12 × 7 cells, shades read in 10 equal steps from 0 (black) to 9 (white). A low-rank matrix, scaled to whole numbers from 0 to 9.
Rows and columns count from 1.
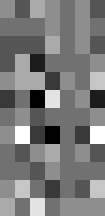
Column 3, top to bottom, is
6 4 3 1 6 0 3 2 5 3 4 8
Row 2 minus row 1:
-1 1 -2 0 0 0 1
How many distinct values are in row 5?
5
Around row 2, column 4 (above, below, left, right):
5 6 4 4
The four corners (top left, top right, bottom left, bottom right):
5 3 6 5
